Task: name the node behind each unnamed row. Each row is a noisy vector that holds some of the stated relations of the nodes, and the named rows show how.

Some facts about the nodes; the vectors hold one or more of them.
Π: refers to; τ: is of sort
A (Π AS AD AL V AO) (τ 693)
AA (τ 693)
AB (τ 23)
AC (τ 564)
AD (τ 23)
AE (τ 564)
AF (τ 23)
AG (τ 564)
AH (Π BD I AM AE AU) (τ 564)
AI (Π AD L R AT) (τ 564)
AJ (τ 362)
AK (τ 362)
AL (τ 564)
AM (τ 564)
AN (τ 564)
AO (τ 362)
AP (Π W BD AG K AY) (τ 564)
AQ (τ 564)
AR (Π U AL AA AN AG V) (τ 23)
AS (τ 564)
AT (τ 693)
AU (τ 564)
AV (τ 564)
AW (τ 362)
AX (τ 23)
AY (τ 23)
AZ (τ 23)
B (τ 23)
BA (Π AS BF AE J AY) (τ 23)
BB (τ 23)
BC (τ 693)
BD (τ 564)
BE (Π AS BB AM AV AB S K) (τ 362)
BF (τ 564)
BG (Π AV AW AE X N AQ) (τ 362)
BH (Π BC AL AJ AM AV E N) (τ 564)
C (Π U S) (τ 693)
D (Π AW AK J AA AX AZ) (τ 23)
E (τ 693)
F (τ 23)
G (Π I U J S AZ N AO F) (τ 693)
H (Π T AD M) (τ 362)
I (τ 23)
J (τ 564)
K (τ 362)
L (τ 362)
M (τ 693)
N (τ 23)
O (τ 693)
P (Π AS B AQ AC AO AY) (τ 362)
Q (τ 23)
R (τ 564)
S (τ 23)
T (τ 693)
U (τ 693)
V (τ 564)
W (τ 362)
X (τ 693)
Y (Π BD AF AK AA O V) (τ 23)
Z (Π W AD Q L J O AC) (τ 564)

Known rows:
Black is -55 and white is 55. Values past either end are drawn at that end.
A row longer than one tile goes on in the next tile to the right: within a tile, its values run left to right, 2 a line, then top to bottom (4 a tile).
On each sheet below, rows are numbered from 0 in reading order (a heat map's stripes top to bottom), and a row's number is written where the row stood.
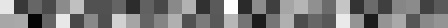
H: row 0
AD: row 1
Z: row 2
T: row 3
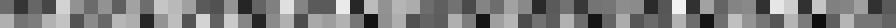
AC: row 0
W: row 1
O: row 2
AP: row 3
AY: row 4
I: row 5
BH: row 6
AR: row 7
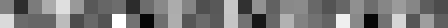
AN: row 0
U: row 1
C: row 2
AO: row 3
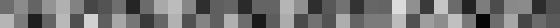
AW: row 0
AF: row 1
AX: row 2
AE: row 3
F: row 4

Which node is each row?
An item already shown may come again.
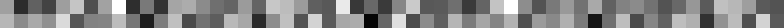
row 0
R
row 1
Z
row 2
W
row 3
H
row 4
BD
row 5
P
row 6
W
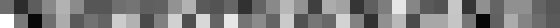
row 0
U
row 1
L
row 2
AL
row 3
O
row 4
C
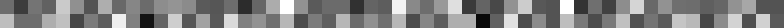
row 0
AS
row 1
AO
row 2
V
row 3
J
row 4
H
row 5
AI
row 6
L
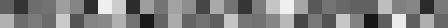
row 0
AV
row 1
AH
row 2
AG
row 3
AJ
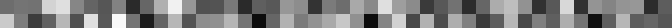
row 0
AK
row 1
AA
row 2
X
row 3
K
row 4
AF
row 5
Y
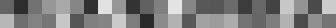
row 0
AM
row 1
O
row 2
AQ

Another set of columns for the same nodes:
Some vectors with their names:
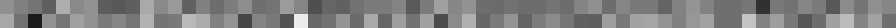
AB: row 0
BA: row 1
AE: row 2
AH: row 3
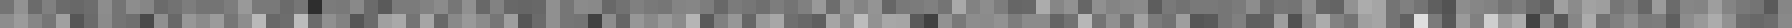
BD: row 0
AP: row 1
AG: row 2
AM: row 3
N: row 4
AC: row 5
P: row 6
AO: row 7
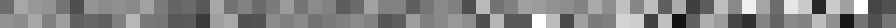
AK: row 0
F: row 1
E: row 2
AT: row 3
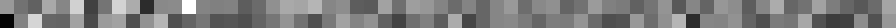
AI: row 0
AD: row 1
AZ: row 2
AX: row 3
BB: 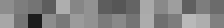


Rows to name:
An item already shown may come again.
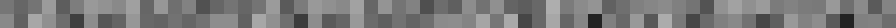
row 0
O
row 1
O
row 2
AN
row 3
Q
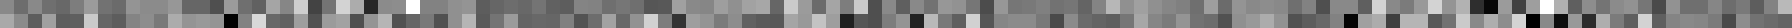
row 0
X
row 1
AI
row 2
BF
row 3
L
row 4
Y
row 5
W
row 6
H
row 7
D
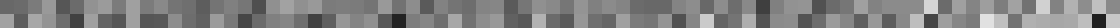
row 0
AA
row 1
Q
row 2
U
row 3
Z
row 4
AJ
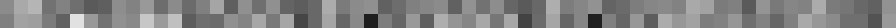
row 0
BG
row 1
AN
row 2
AN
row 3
AW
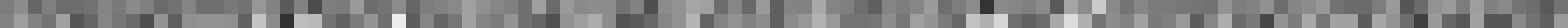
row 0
J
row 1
C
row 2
W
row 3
K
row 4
BH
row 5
AL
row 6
AA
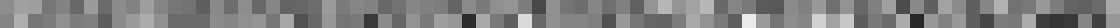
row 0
AO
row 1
V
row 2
AR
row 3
BE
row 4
AF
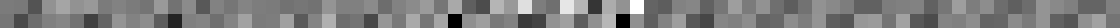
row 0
Q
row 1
AL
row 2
R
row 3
AY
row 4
AY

